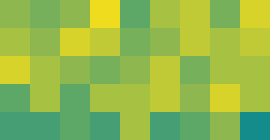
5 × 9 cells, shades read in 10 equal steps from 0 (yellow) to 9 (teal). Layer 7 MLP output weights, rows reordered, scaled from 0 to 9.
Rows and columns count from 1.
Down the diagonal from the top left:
4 4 4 3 3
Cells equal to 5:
5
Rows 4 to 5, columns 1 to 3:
6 3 6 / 7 7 6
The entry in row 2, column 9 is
2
